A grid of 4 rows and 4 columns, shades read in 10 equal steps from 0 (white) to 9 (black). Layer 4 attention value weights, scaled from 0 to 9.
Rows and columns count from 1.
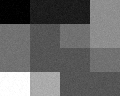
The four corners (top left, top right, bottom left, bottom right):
9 4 0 6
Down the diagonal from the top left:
9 6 6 6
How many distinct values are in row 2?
3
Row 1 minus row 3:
4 2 2 -1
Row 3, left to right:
5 6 6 5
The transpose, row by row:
9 5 5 0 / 8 6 6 3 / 8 5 6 6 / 4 4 5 6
